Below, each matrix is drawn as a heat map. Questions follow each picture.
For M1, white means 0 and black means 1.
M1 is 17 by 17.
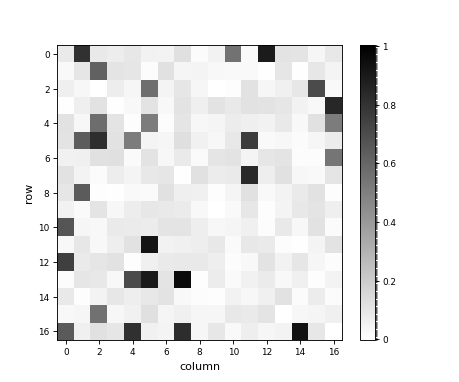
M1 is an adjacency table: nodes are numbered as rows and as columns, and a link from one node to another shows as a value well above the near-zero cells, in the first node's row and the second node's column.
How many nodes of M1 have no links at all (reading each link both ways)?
1
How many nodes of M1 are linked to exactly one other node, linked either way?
7
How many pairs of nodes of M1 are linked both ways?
7
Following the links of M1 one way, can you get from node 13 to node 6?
no
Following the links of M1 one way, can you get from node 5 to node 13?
no
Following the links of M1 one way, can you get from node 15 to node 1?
yes
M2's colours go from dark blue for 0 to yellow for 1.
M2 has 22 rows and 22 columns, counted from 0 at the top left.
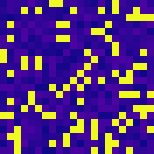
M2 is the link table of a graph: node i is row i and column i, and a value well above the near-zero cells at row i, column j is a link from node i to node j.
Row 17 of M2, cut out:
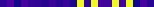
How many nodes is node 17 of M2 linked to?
4
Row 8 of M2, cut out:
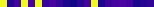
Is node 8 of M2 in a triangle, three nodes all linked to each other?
no
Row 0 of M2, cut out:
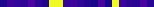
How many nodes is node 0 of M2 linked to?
3
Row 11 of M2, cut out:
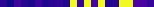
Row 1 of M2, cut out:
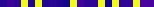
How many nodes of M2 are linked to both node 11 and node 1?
2
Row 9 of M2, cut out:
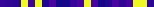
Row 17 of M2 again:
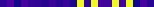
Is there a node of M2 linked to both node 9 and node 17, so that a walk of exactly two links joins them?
no
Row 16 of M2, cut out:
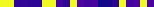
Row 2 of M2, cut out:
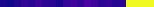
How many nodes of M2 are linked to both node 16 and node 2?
1
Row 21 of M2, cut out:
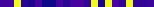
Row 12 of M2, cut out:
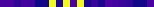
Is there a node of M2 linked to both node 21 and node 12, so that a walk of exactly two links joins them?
no
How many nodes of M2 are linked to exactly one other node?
1
